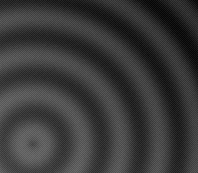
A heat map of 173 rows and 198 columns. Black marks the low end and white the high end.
Ninth with the lowest average: top right. Rings: centred on the bottom left. Slope: up to the bottom left. Average level on the scale: 20%. Mirror symmetry: none.
